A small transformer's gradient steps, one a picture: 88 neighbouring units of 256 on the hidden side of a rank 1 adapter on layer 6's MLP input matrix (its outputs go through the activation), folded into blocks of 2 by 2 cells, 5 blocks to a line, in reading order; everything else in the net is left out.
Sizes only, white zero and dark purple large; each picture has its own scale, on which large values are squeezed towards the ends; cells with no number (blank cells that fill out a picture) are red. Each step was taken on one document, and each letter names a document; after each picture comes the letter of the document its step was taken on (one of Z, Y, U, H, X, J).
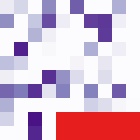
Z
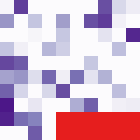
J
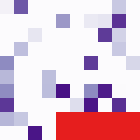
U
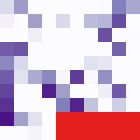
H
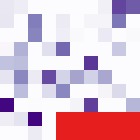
J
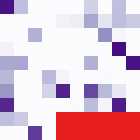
U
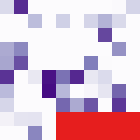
H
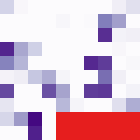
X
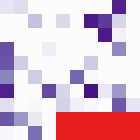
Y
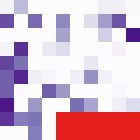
J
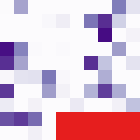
X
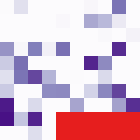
X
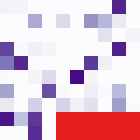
Y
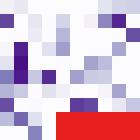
J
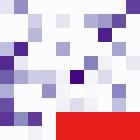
H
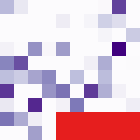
X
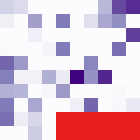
J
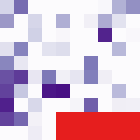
J
